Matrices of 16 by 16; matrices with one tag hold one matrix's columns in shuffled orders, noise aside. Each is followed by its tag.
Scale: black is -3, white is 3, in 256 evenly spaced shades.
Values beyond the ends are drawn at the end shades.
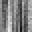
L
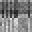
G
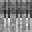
G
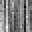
L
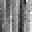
L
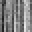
L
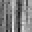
L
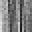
L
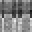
G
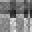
G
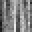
L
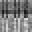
G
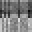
G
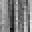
L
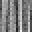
L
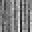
L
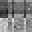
G
